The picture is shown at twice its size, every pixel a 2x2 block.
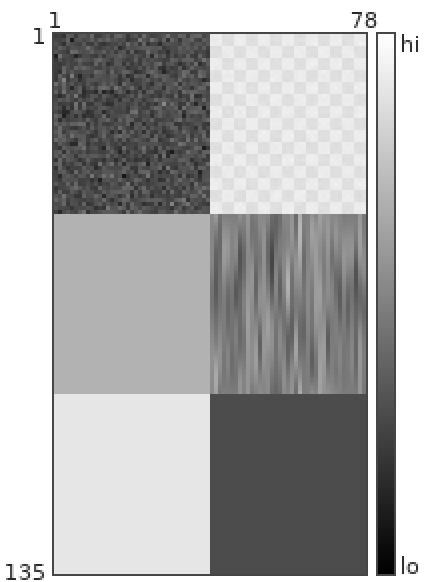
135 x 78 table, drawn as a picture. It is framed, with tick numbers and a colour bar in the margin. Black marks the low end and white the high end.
The table splits into 3 rows of 2 panels. Panel 1,1: low, fine-grained. Panel 1,2: very high, checkered, faint in contrast. Panel 2,1: high, flat. Panel 2,2: middling, streaked downward. Panel 3,1: very high, flat. Panel 3,2: low, flat.
